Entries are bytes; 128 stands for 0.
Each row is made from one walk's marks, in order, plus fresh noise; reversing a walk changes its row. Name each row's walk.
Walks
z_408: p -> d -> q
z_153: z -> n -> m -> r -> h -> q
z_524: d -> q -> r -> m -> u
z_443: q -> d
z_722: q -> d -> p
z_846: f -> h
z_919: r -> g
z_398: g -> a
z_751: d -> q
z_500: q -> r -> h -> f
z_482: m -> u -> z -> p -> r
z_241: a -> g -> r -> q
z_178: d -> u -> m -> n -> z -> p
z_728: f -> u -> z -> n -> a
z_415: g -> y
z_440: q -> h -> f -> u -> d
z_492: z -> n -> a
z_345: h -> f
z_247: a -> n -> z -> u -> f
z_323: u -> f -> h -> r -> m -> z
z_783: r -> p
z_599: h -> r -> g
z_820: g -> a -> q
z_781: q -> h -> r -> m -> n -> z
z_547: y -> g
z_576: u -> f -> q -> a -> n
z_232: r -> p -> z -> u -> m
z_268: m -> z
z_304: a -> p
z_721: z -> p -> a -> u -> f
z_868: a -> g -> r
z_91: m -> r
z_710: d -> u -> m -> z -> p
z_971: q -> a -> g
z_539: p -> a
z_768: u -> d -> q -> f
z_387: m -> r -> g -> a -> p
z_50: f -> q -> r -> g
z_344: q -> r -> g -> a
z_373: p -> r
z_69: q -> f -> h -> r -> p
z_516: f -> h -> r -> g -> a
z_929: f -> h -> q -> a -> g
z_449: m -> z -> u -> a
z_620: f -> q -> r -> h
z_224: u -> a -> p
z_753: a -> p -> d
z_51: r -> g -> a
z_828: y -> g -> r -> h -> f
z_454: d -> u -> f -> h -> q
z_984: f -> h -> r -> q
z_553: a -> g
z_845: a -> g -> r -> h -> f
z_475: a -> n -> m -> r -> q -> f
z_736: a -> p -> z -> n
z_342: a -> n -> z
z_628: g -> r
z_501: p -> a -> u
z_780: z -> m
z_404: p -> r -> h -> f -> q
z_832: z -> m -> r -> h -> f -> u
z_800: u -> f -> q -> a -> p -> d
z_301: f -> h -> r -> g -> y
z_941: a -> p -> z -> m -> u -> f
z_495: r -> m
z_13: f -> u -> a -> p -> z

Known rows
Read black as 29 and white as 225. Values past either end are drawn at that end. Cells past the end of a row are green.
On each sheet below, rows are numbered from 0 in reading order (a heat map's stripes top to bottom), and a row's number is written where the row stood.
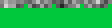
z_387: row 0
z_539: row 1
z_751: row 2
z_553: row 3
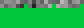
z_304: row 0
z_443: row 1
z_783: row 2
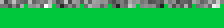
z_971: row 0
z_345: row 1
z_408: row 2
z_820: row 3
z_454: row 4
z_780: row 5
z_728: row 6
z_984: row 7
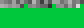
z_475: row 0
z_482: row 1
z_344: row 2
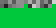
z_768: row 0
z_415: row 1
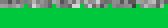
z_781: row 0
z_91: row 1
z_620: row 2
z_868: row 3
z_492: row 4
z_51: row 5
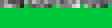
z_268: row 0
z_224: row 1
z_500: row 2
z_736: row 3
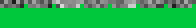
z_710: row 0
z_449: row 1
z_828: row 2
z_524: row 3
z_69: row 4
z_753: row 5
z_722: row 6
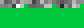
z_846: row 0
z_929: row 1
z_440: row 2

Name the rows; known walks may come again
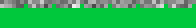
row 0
z_495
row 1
z_868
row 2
z_984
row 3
z_373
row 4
z_398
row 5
z_516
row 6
z_919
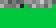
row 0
z_247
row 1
z_241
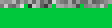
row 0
z_599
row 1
z_415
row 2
z_475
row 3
z_323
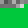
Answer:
z_50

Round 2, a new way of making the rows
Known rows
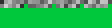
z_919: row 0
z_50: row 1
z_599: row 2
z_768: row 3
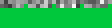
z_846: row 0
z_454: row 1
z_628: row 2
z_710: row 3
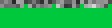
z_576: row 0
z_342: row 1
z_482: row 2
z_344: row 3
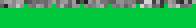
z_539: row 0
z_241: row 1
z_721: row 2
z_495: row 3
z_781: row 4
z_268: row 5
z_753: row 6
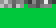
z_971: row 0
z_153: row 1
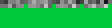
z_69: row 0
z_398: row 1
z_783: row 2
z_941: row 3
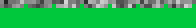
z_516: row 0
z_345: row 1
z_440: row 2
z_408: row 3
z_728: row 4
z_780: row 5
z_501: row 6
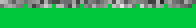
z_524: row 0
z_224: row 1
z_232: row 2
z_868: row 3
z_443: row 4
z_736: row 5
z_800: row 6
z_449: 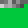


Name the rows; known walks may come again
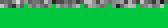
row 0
z_178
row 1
z_475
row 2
z_247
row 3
z_524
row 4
z_224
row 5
z_941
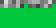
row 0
z_91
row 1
z_620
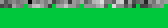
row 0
z_984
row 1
z_51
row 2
z_553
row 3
z_404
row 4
z_268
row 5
z_301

